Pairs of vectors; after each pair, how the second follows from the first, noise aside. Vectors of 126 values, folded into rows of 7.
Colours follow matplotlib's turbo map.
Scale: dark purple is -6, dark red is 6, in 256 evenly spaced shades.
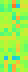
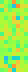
sign-scrambled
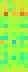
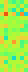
sign-scrambled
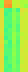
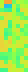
sign-scrambled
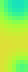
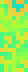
sign-scrambled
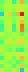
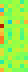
wrapped around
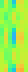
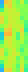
wrapped around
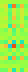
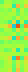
wrapped around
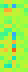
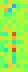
sign-scrambled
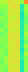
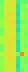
wrapped around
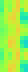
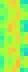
wrapped around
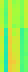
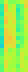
wrapped around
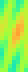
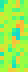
sign-scrambled
